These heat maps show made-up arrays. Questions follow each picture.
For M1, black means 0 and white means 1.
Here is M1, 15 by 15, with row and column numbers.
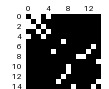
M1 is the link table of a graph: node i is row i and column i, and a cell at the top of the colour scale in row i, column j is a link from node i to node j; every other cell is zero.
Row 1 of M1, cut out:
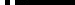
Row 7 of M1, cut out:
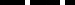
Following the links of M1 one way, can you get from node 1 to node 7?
no
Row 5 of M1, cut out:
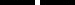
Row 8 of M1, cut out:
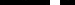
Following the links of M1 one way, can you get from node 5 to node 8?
no
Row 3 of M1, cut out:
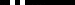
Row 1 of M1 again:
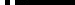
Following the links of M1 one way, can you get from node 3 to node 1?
yes
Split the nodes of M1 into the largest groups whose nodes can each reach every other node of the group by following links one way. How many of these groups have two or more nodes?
4
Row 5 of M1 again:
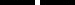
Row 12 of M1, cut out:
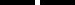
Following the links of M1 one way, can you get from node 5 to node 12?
yes
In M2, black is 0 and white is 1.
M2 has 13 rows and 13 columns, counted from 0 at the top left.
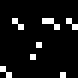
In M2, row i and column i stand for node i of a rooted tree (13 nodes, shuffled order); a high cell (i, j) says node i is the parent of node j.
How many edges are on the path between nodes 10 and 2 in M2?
4
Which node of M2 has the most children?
3
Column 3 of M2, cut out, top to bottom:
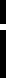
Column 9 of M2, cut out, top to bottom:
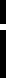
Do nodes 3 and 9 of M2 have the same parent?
yes
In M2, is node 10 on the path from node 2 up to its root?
no
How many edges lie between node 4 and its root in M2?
0
